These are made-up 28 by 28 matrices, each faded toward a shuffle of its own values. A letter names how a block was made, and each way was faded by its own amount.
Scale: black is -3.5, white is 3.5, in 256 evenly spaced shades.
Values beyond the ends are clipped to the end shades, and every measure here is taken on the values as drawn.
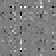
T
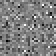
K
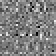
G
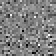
K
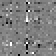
T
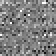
K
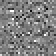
K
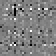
T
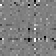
T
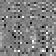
G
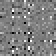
T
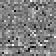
K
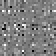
T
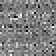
K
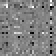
T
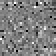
K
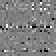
T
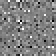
G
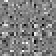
G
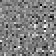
K
